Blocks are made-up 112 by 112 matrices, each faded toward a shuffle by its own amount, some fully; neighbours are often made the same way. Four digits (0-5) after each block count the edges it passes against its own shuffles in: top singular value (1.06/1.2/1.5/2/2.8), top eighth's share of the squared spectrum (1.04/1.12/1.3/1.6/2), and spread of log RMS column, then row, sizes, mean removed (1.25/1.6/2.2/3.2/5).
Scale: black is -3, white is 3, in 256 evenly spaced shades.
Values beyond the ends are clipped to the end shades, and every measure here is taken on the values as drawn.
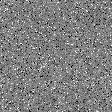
2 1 0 0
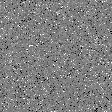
0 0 0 0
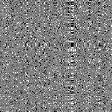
4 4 3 2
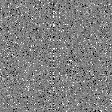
3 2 1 1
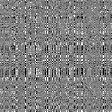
5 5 4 3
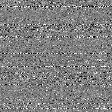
2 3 0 4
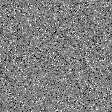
0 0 0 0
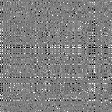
5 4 3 3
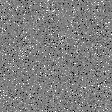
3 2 1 0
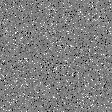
0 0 0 0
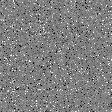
2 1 0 0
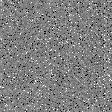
2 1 1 0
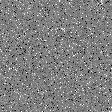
0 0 0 0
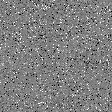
2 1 0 0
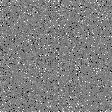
3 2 1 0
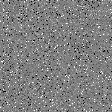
3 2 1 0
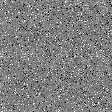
3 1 0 0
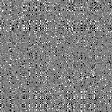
5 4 3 3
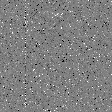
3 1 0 0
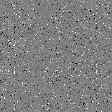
3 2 1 0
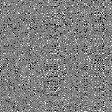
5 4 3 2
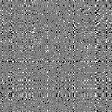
5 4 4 3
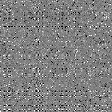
5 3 2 2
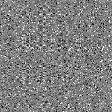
4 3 1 2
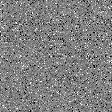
3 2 0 1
